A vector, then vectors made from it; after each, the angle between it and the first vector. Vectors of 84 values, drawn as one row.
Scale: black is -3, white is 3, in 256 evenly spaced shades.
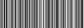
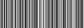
nearly parallel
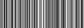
nearly parallel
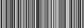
orthogonal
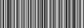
nearly opposite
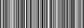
partly opposed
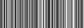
nearly parallel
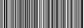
nearly parallel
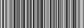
partly opposed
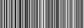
nearly parallel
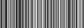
orthogonal
